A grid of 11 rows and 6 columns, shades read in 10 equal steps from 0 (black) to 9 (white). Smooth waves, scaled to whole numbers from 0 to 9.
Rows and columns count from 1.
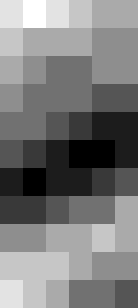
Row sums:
44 35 29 23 15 7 8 21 35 37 32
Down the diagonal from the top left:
8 6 4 4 1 1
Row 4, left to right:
5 4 4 4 3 3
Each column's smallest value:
1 0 1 0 0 1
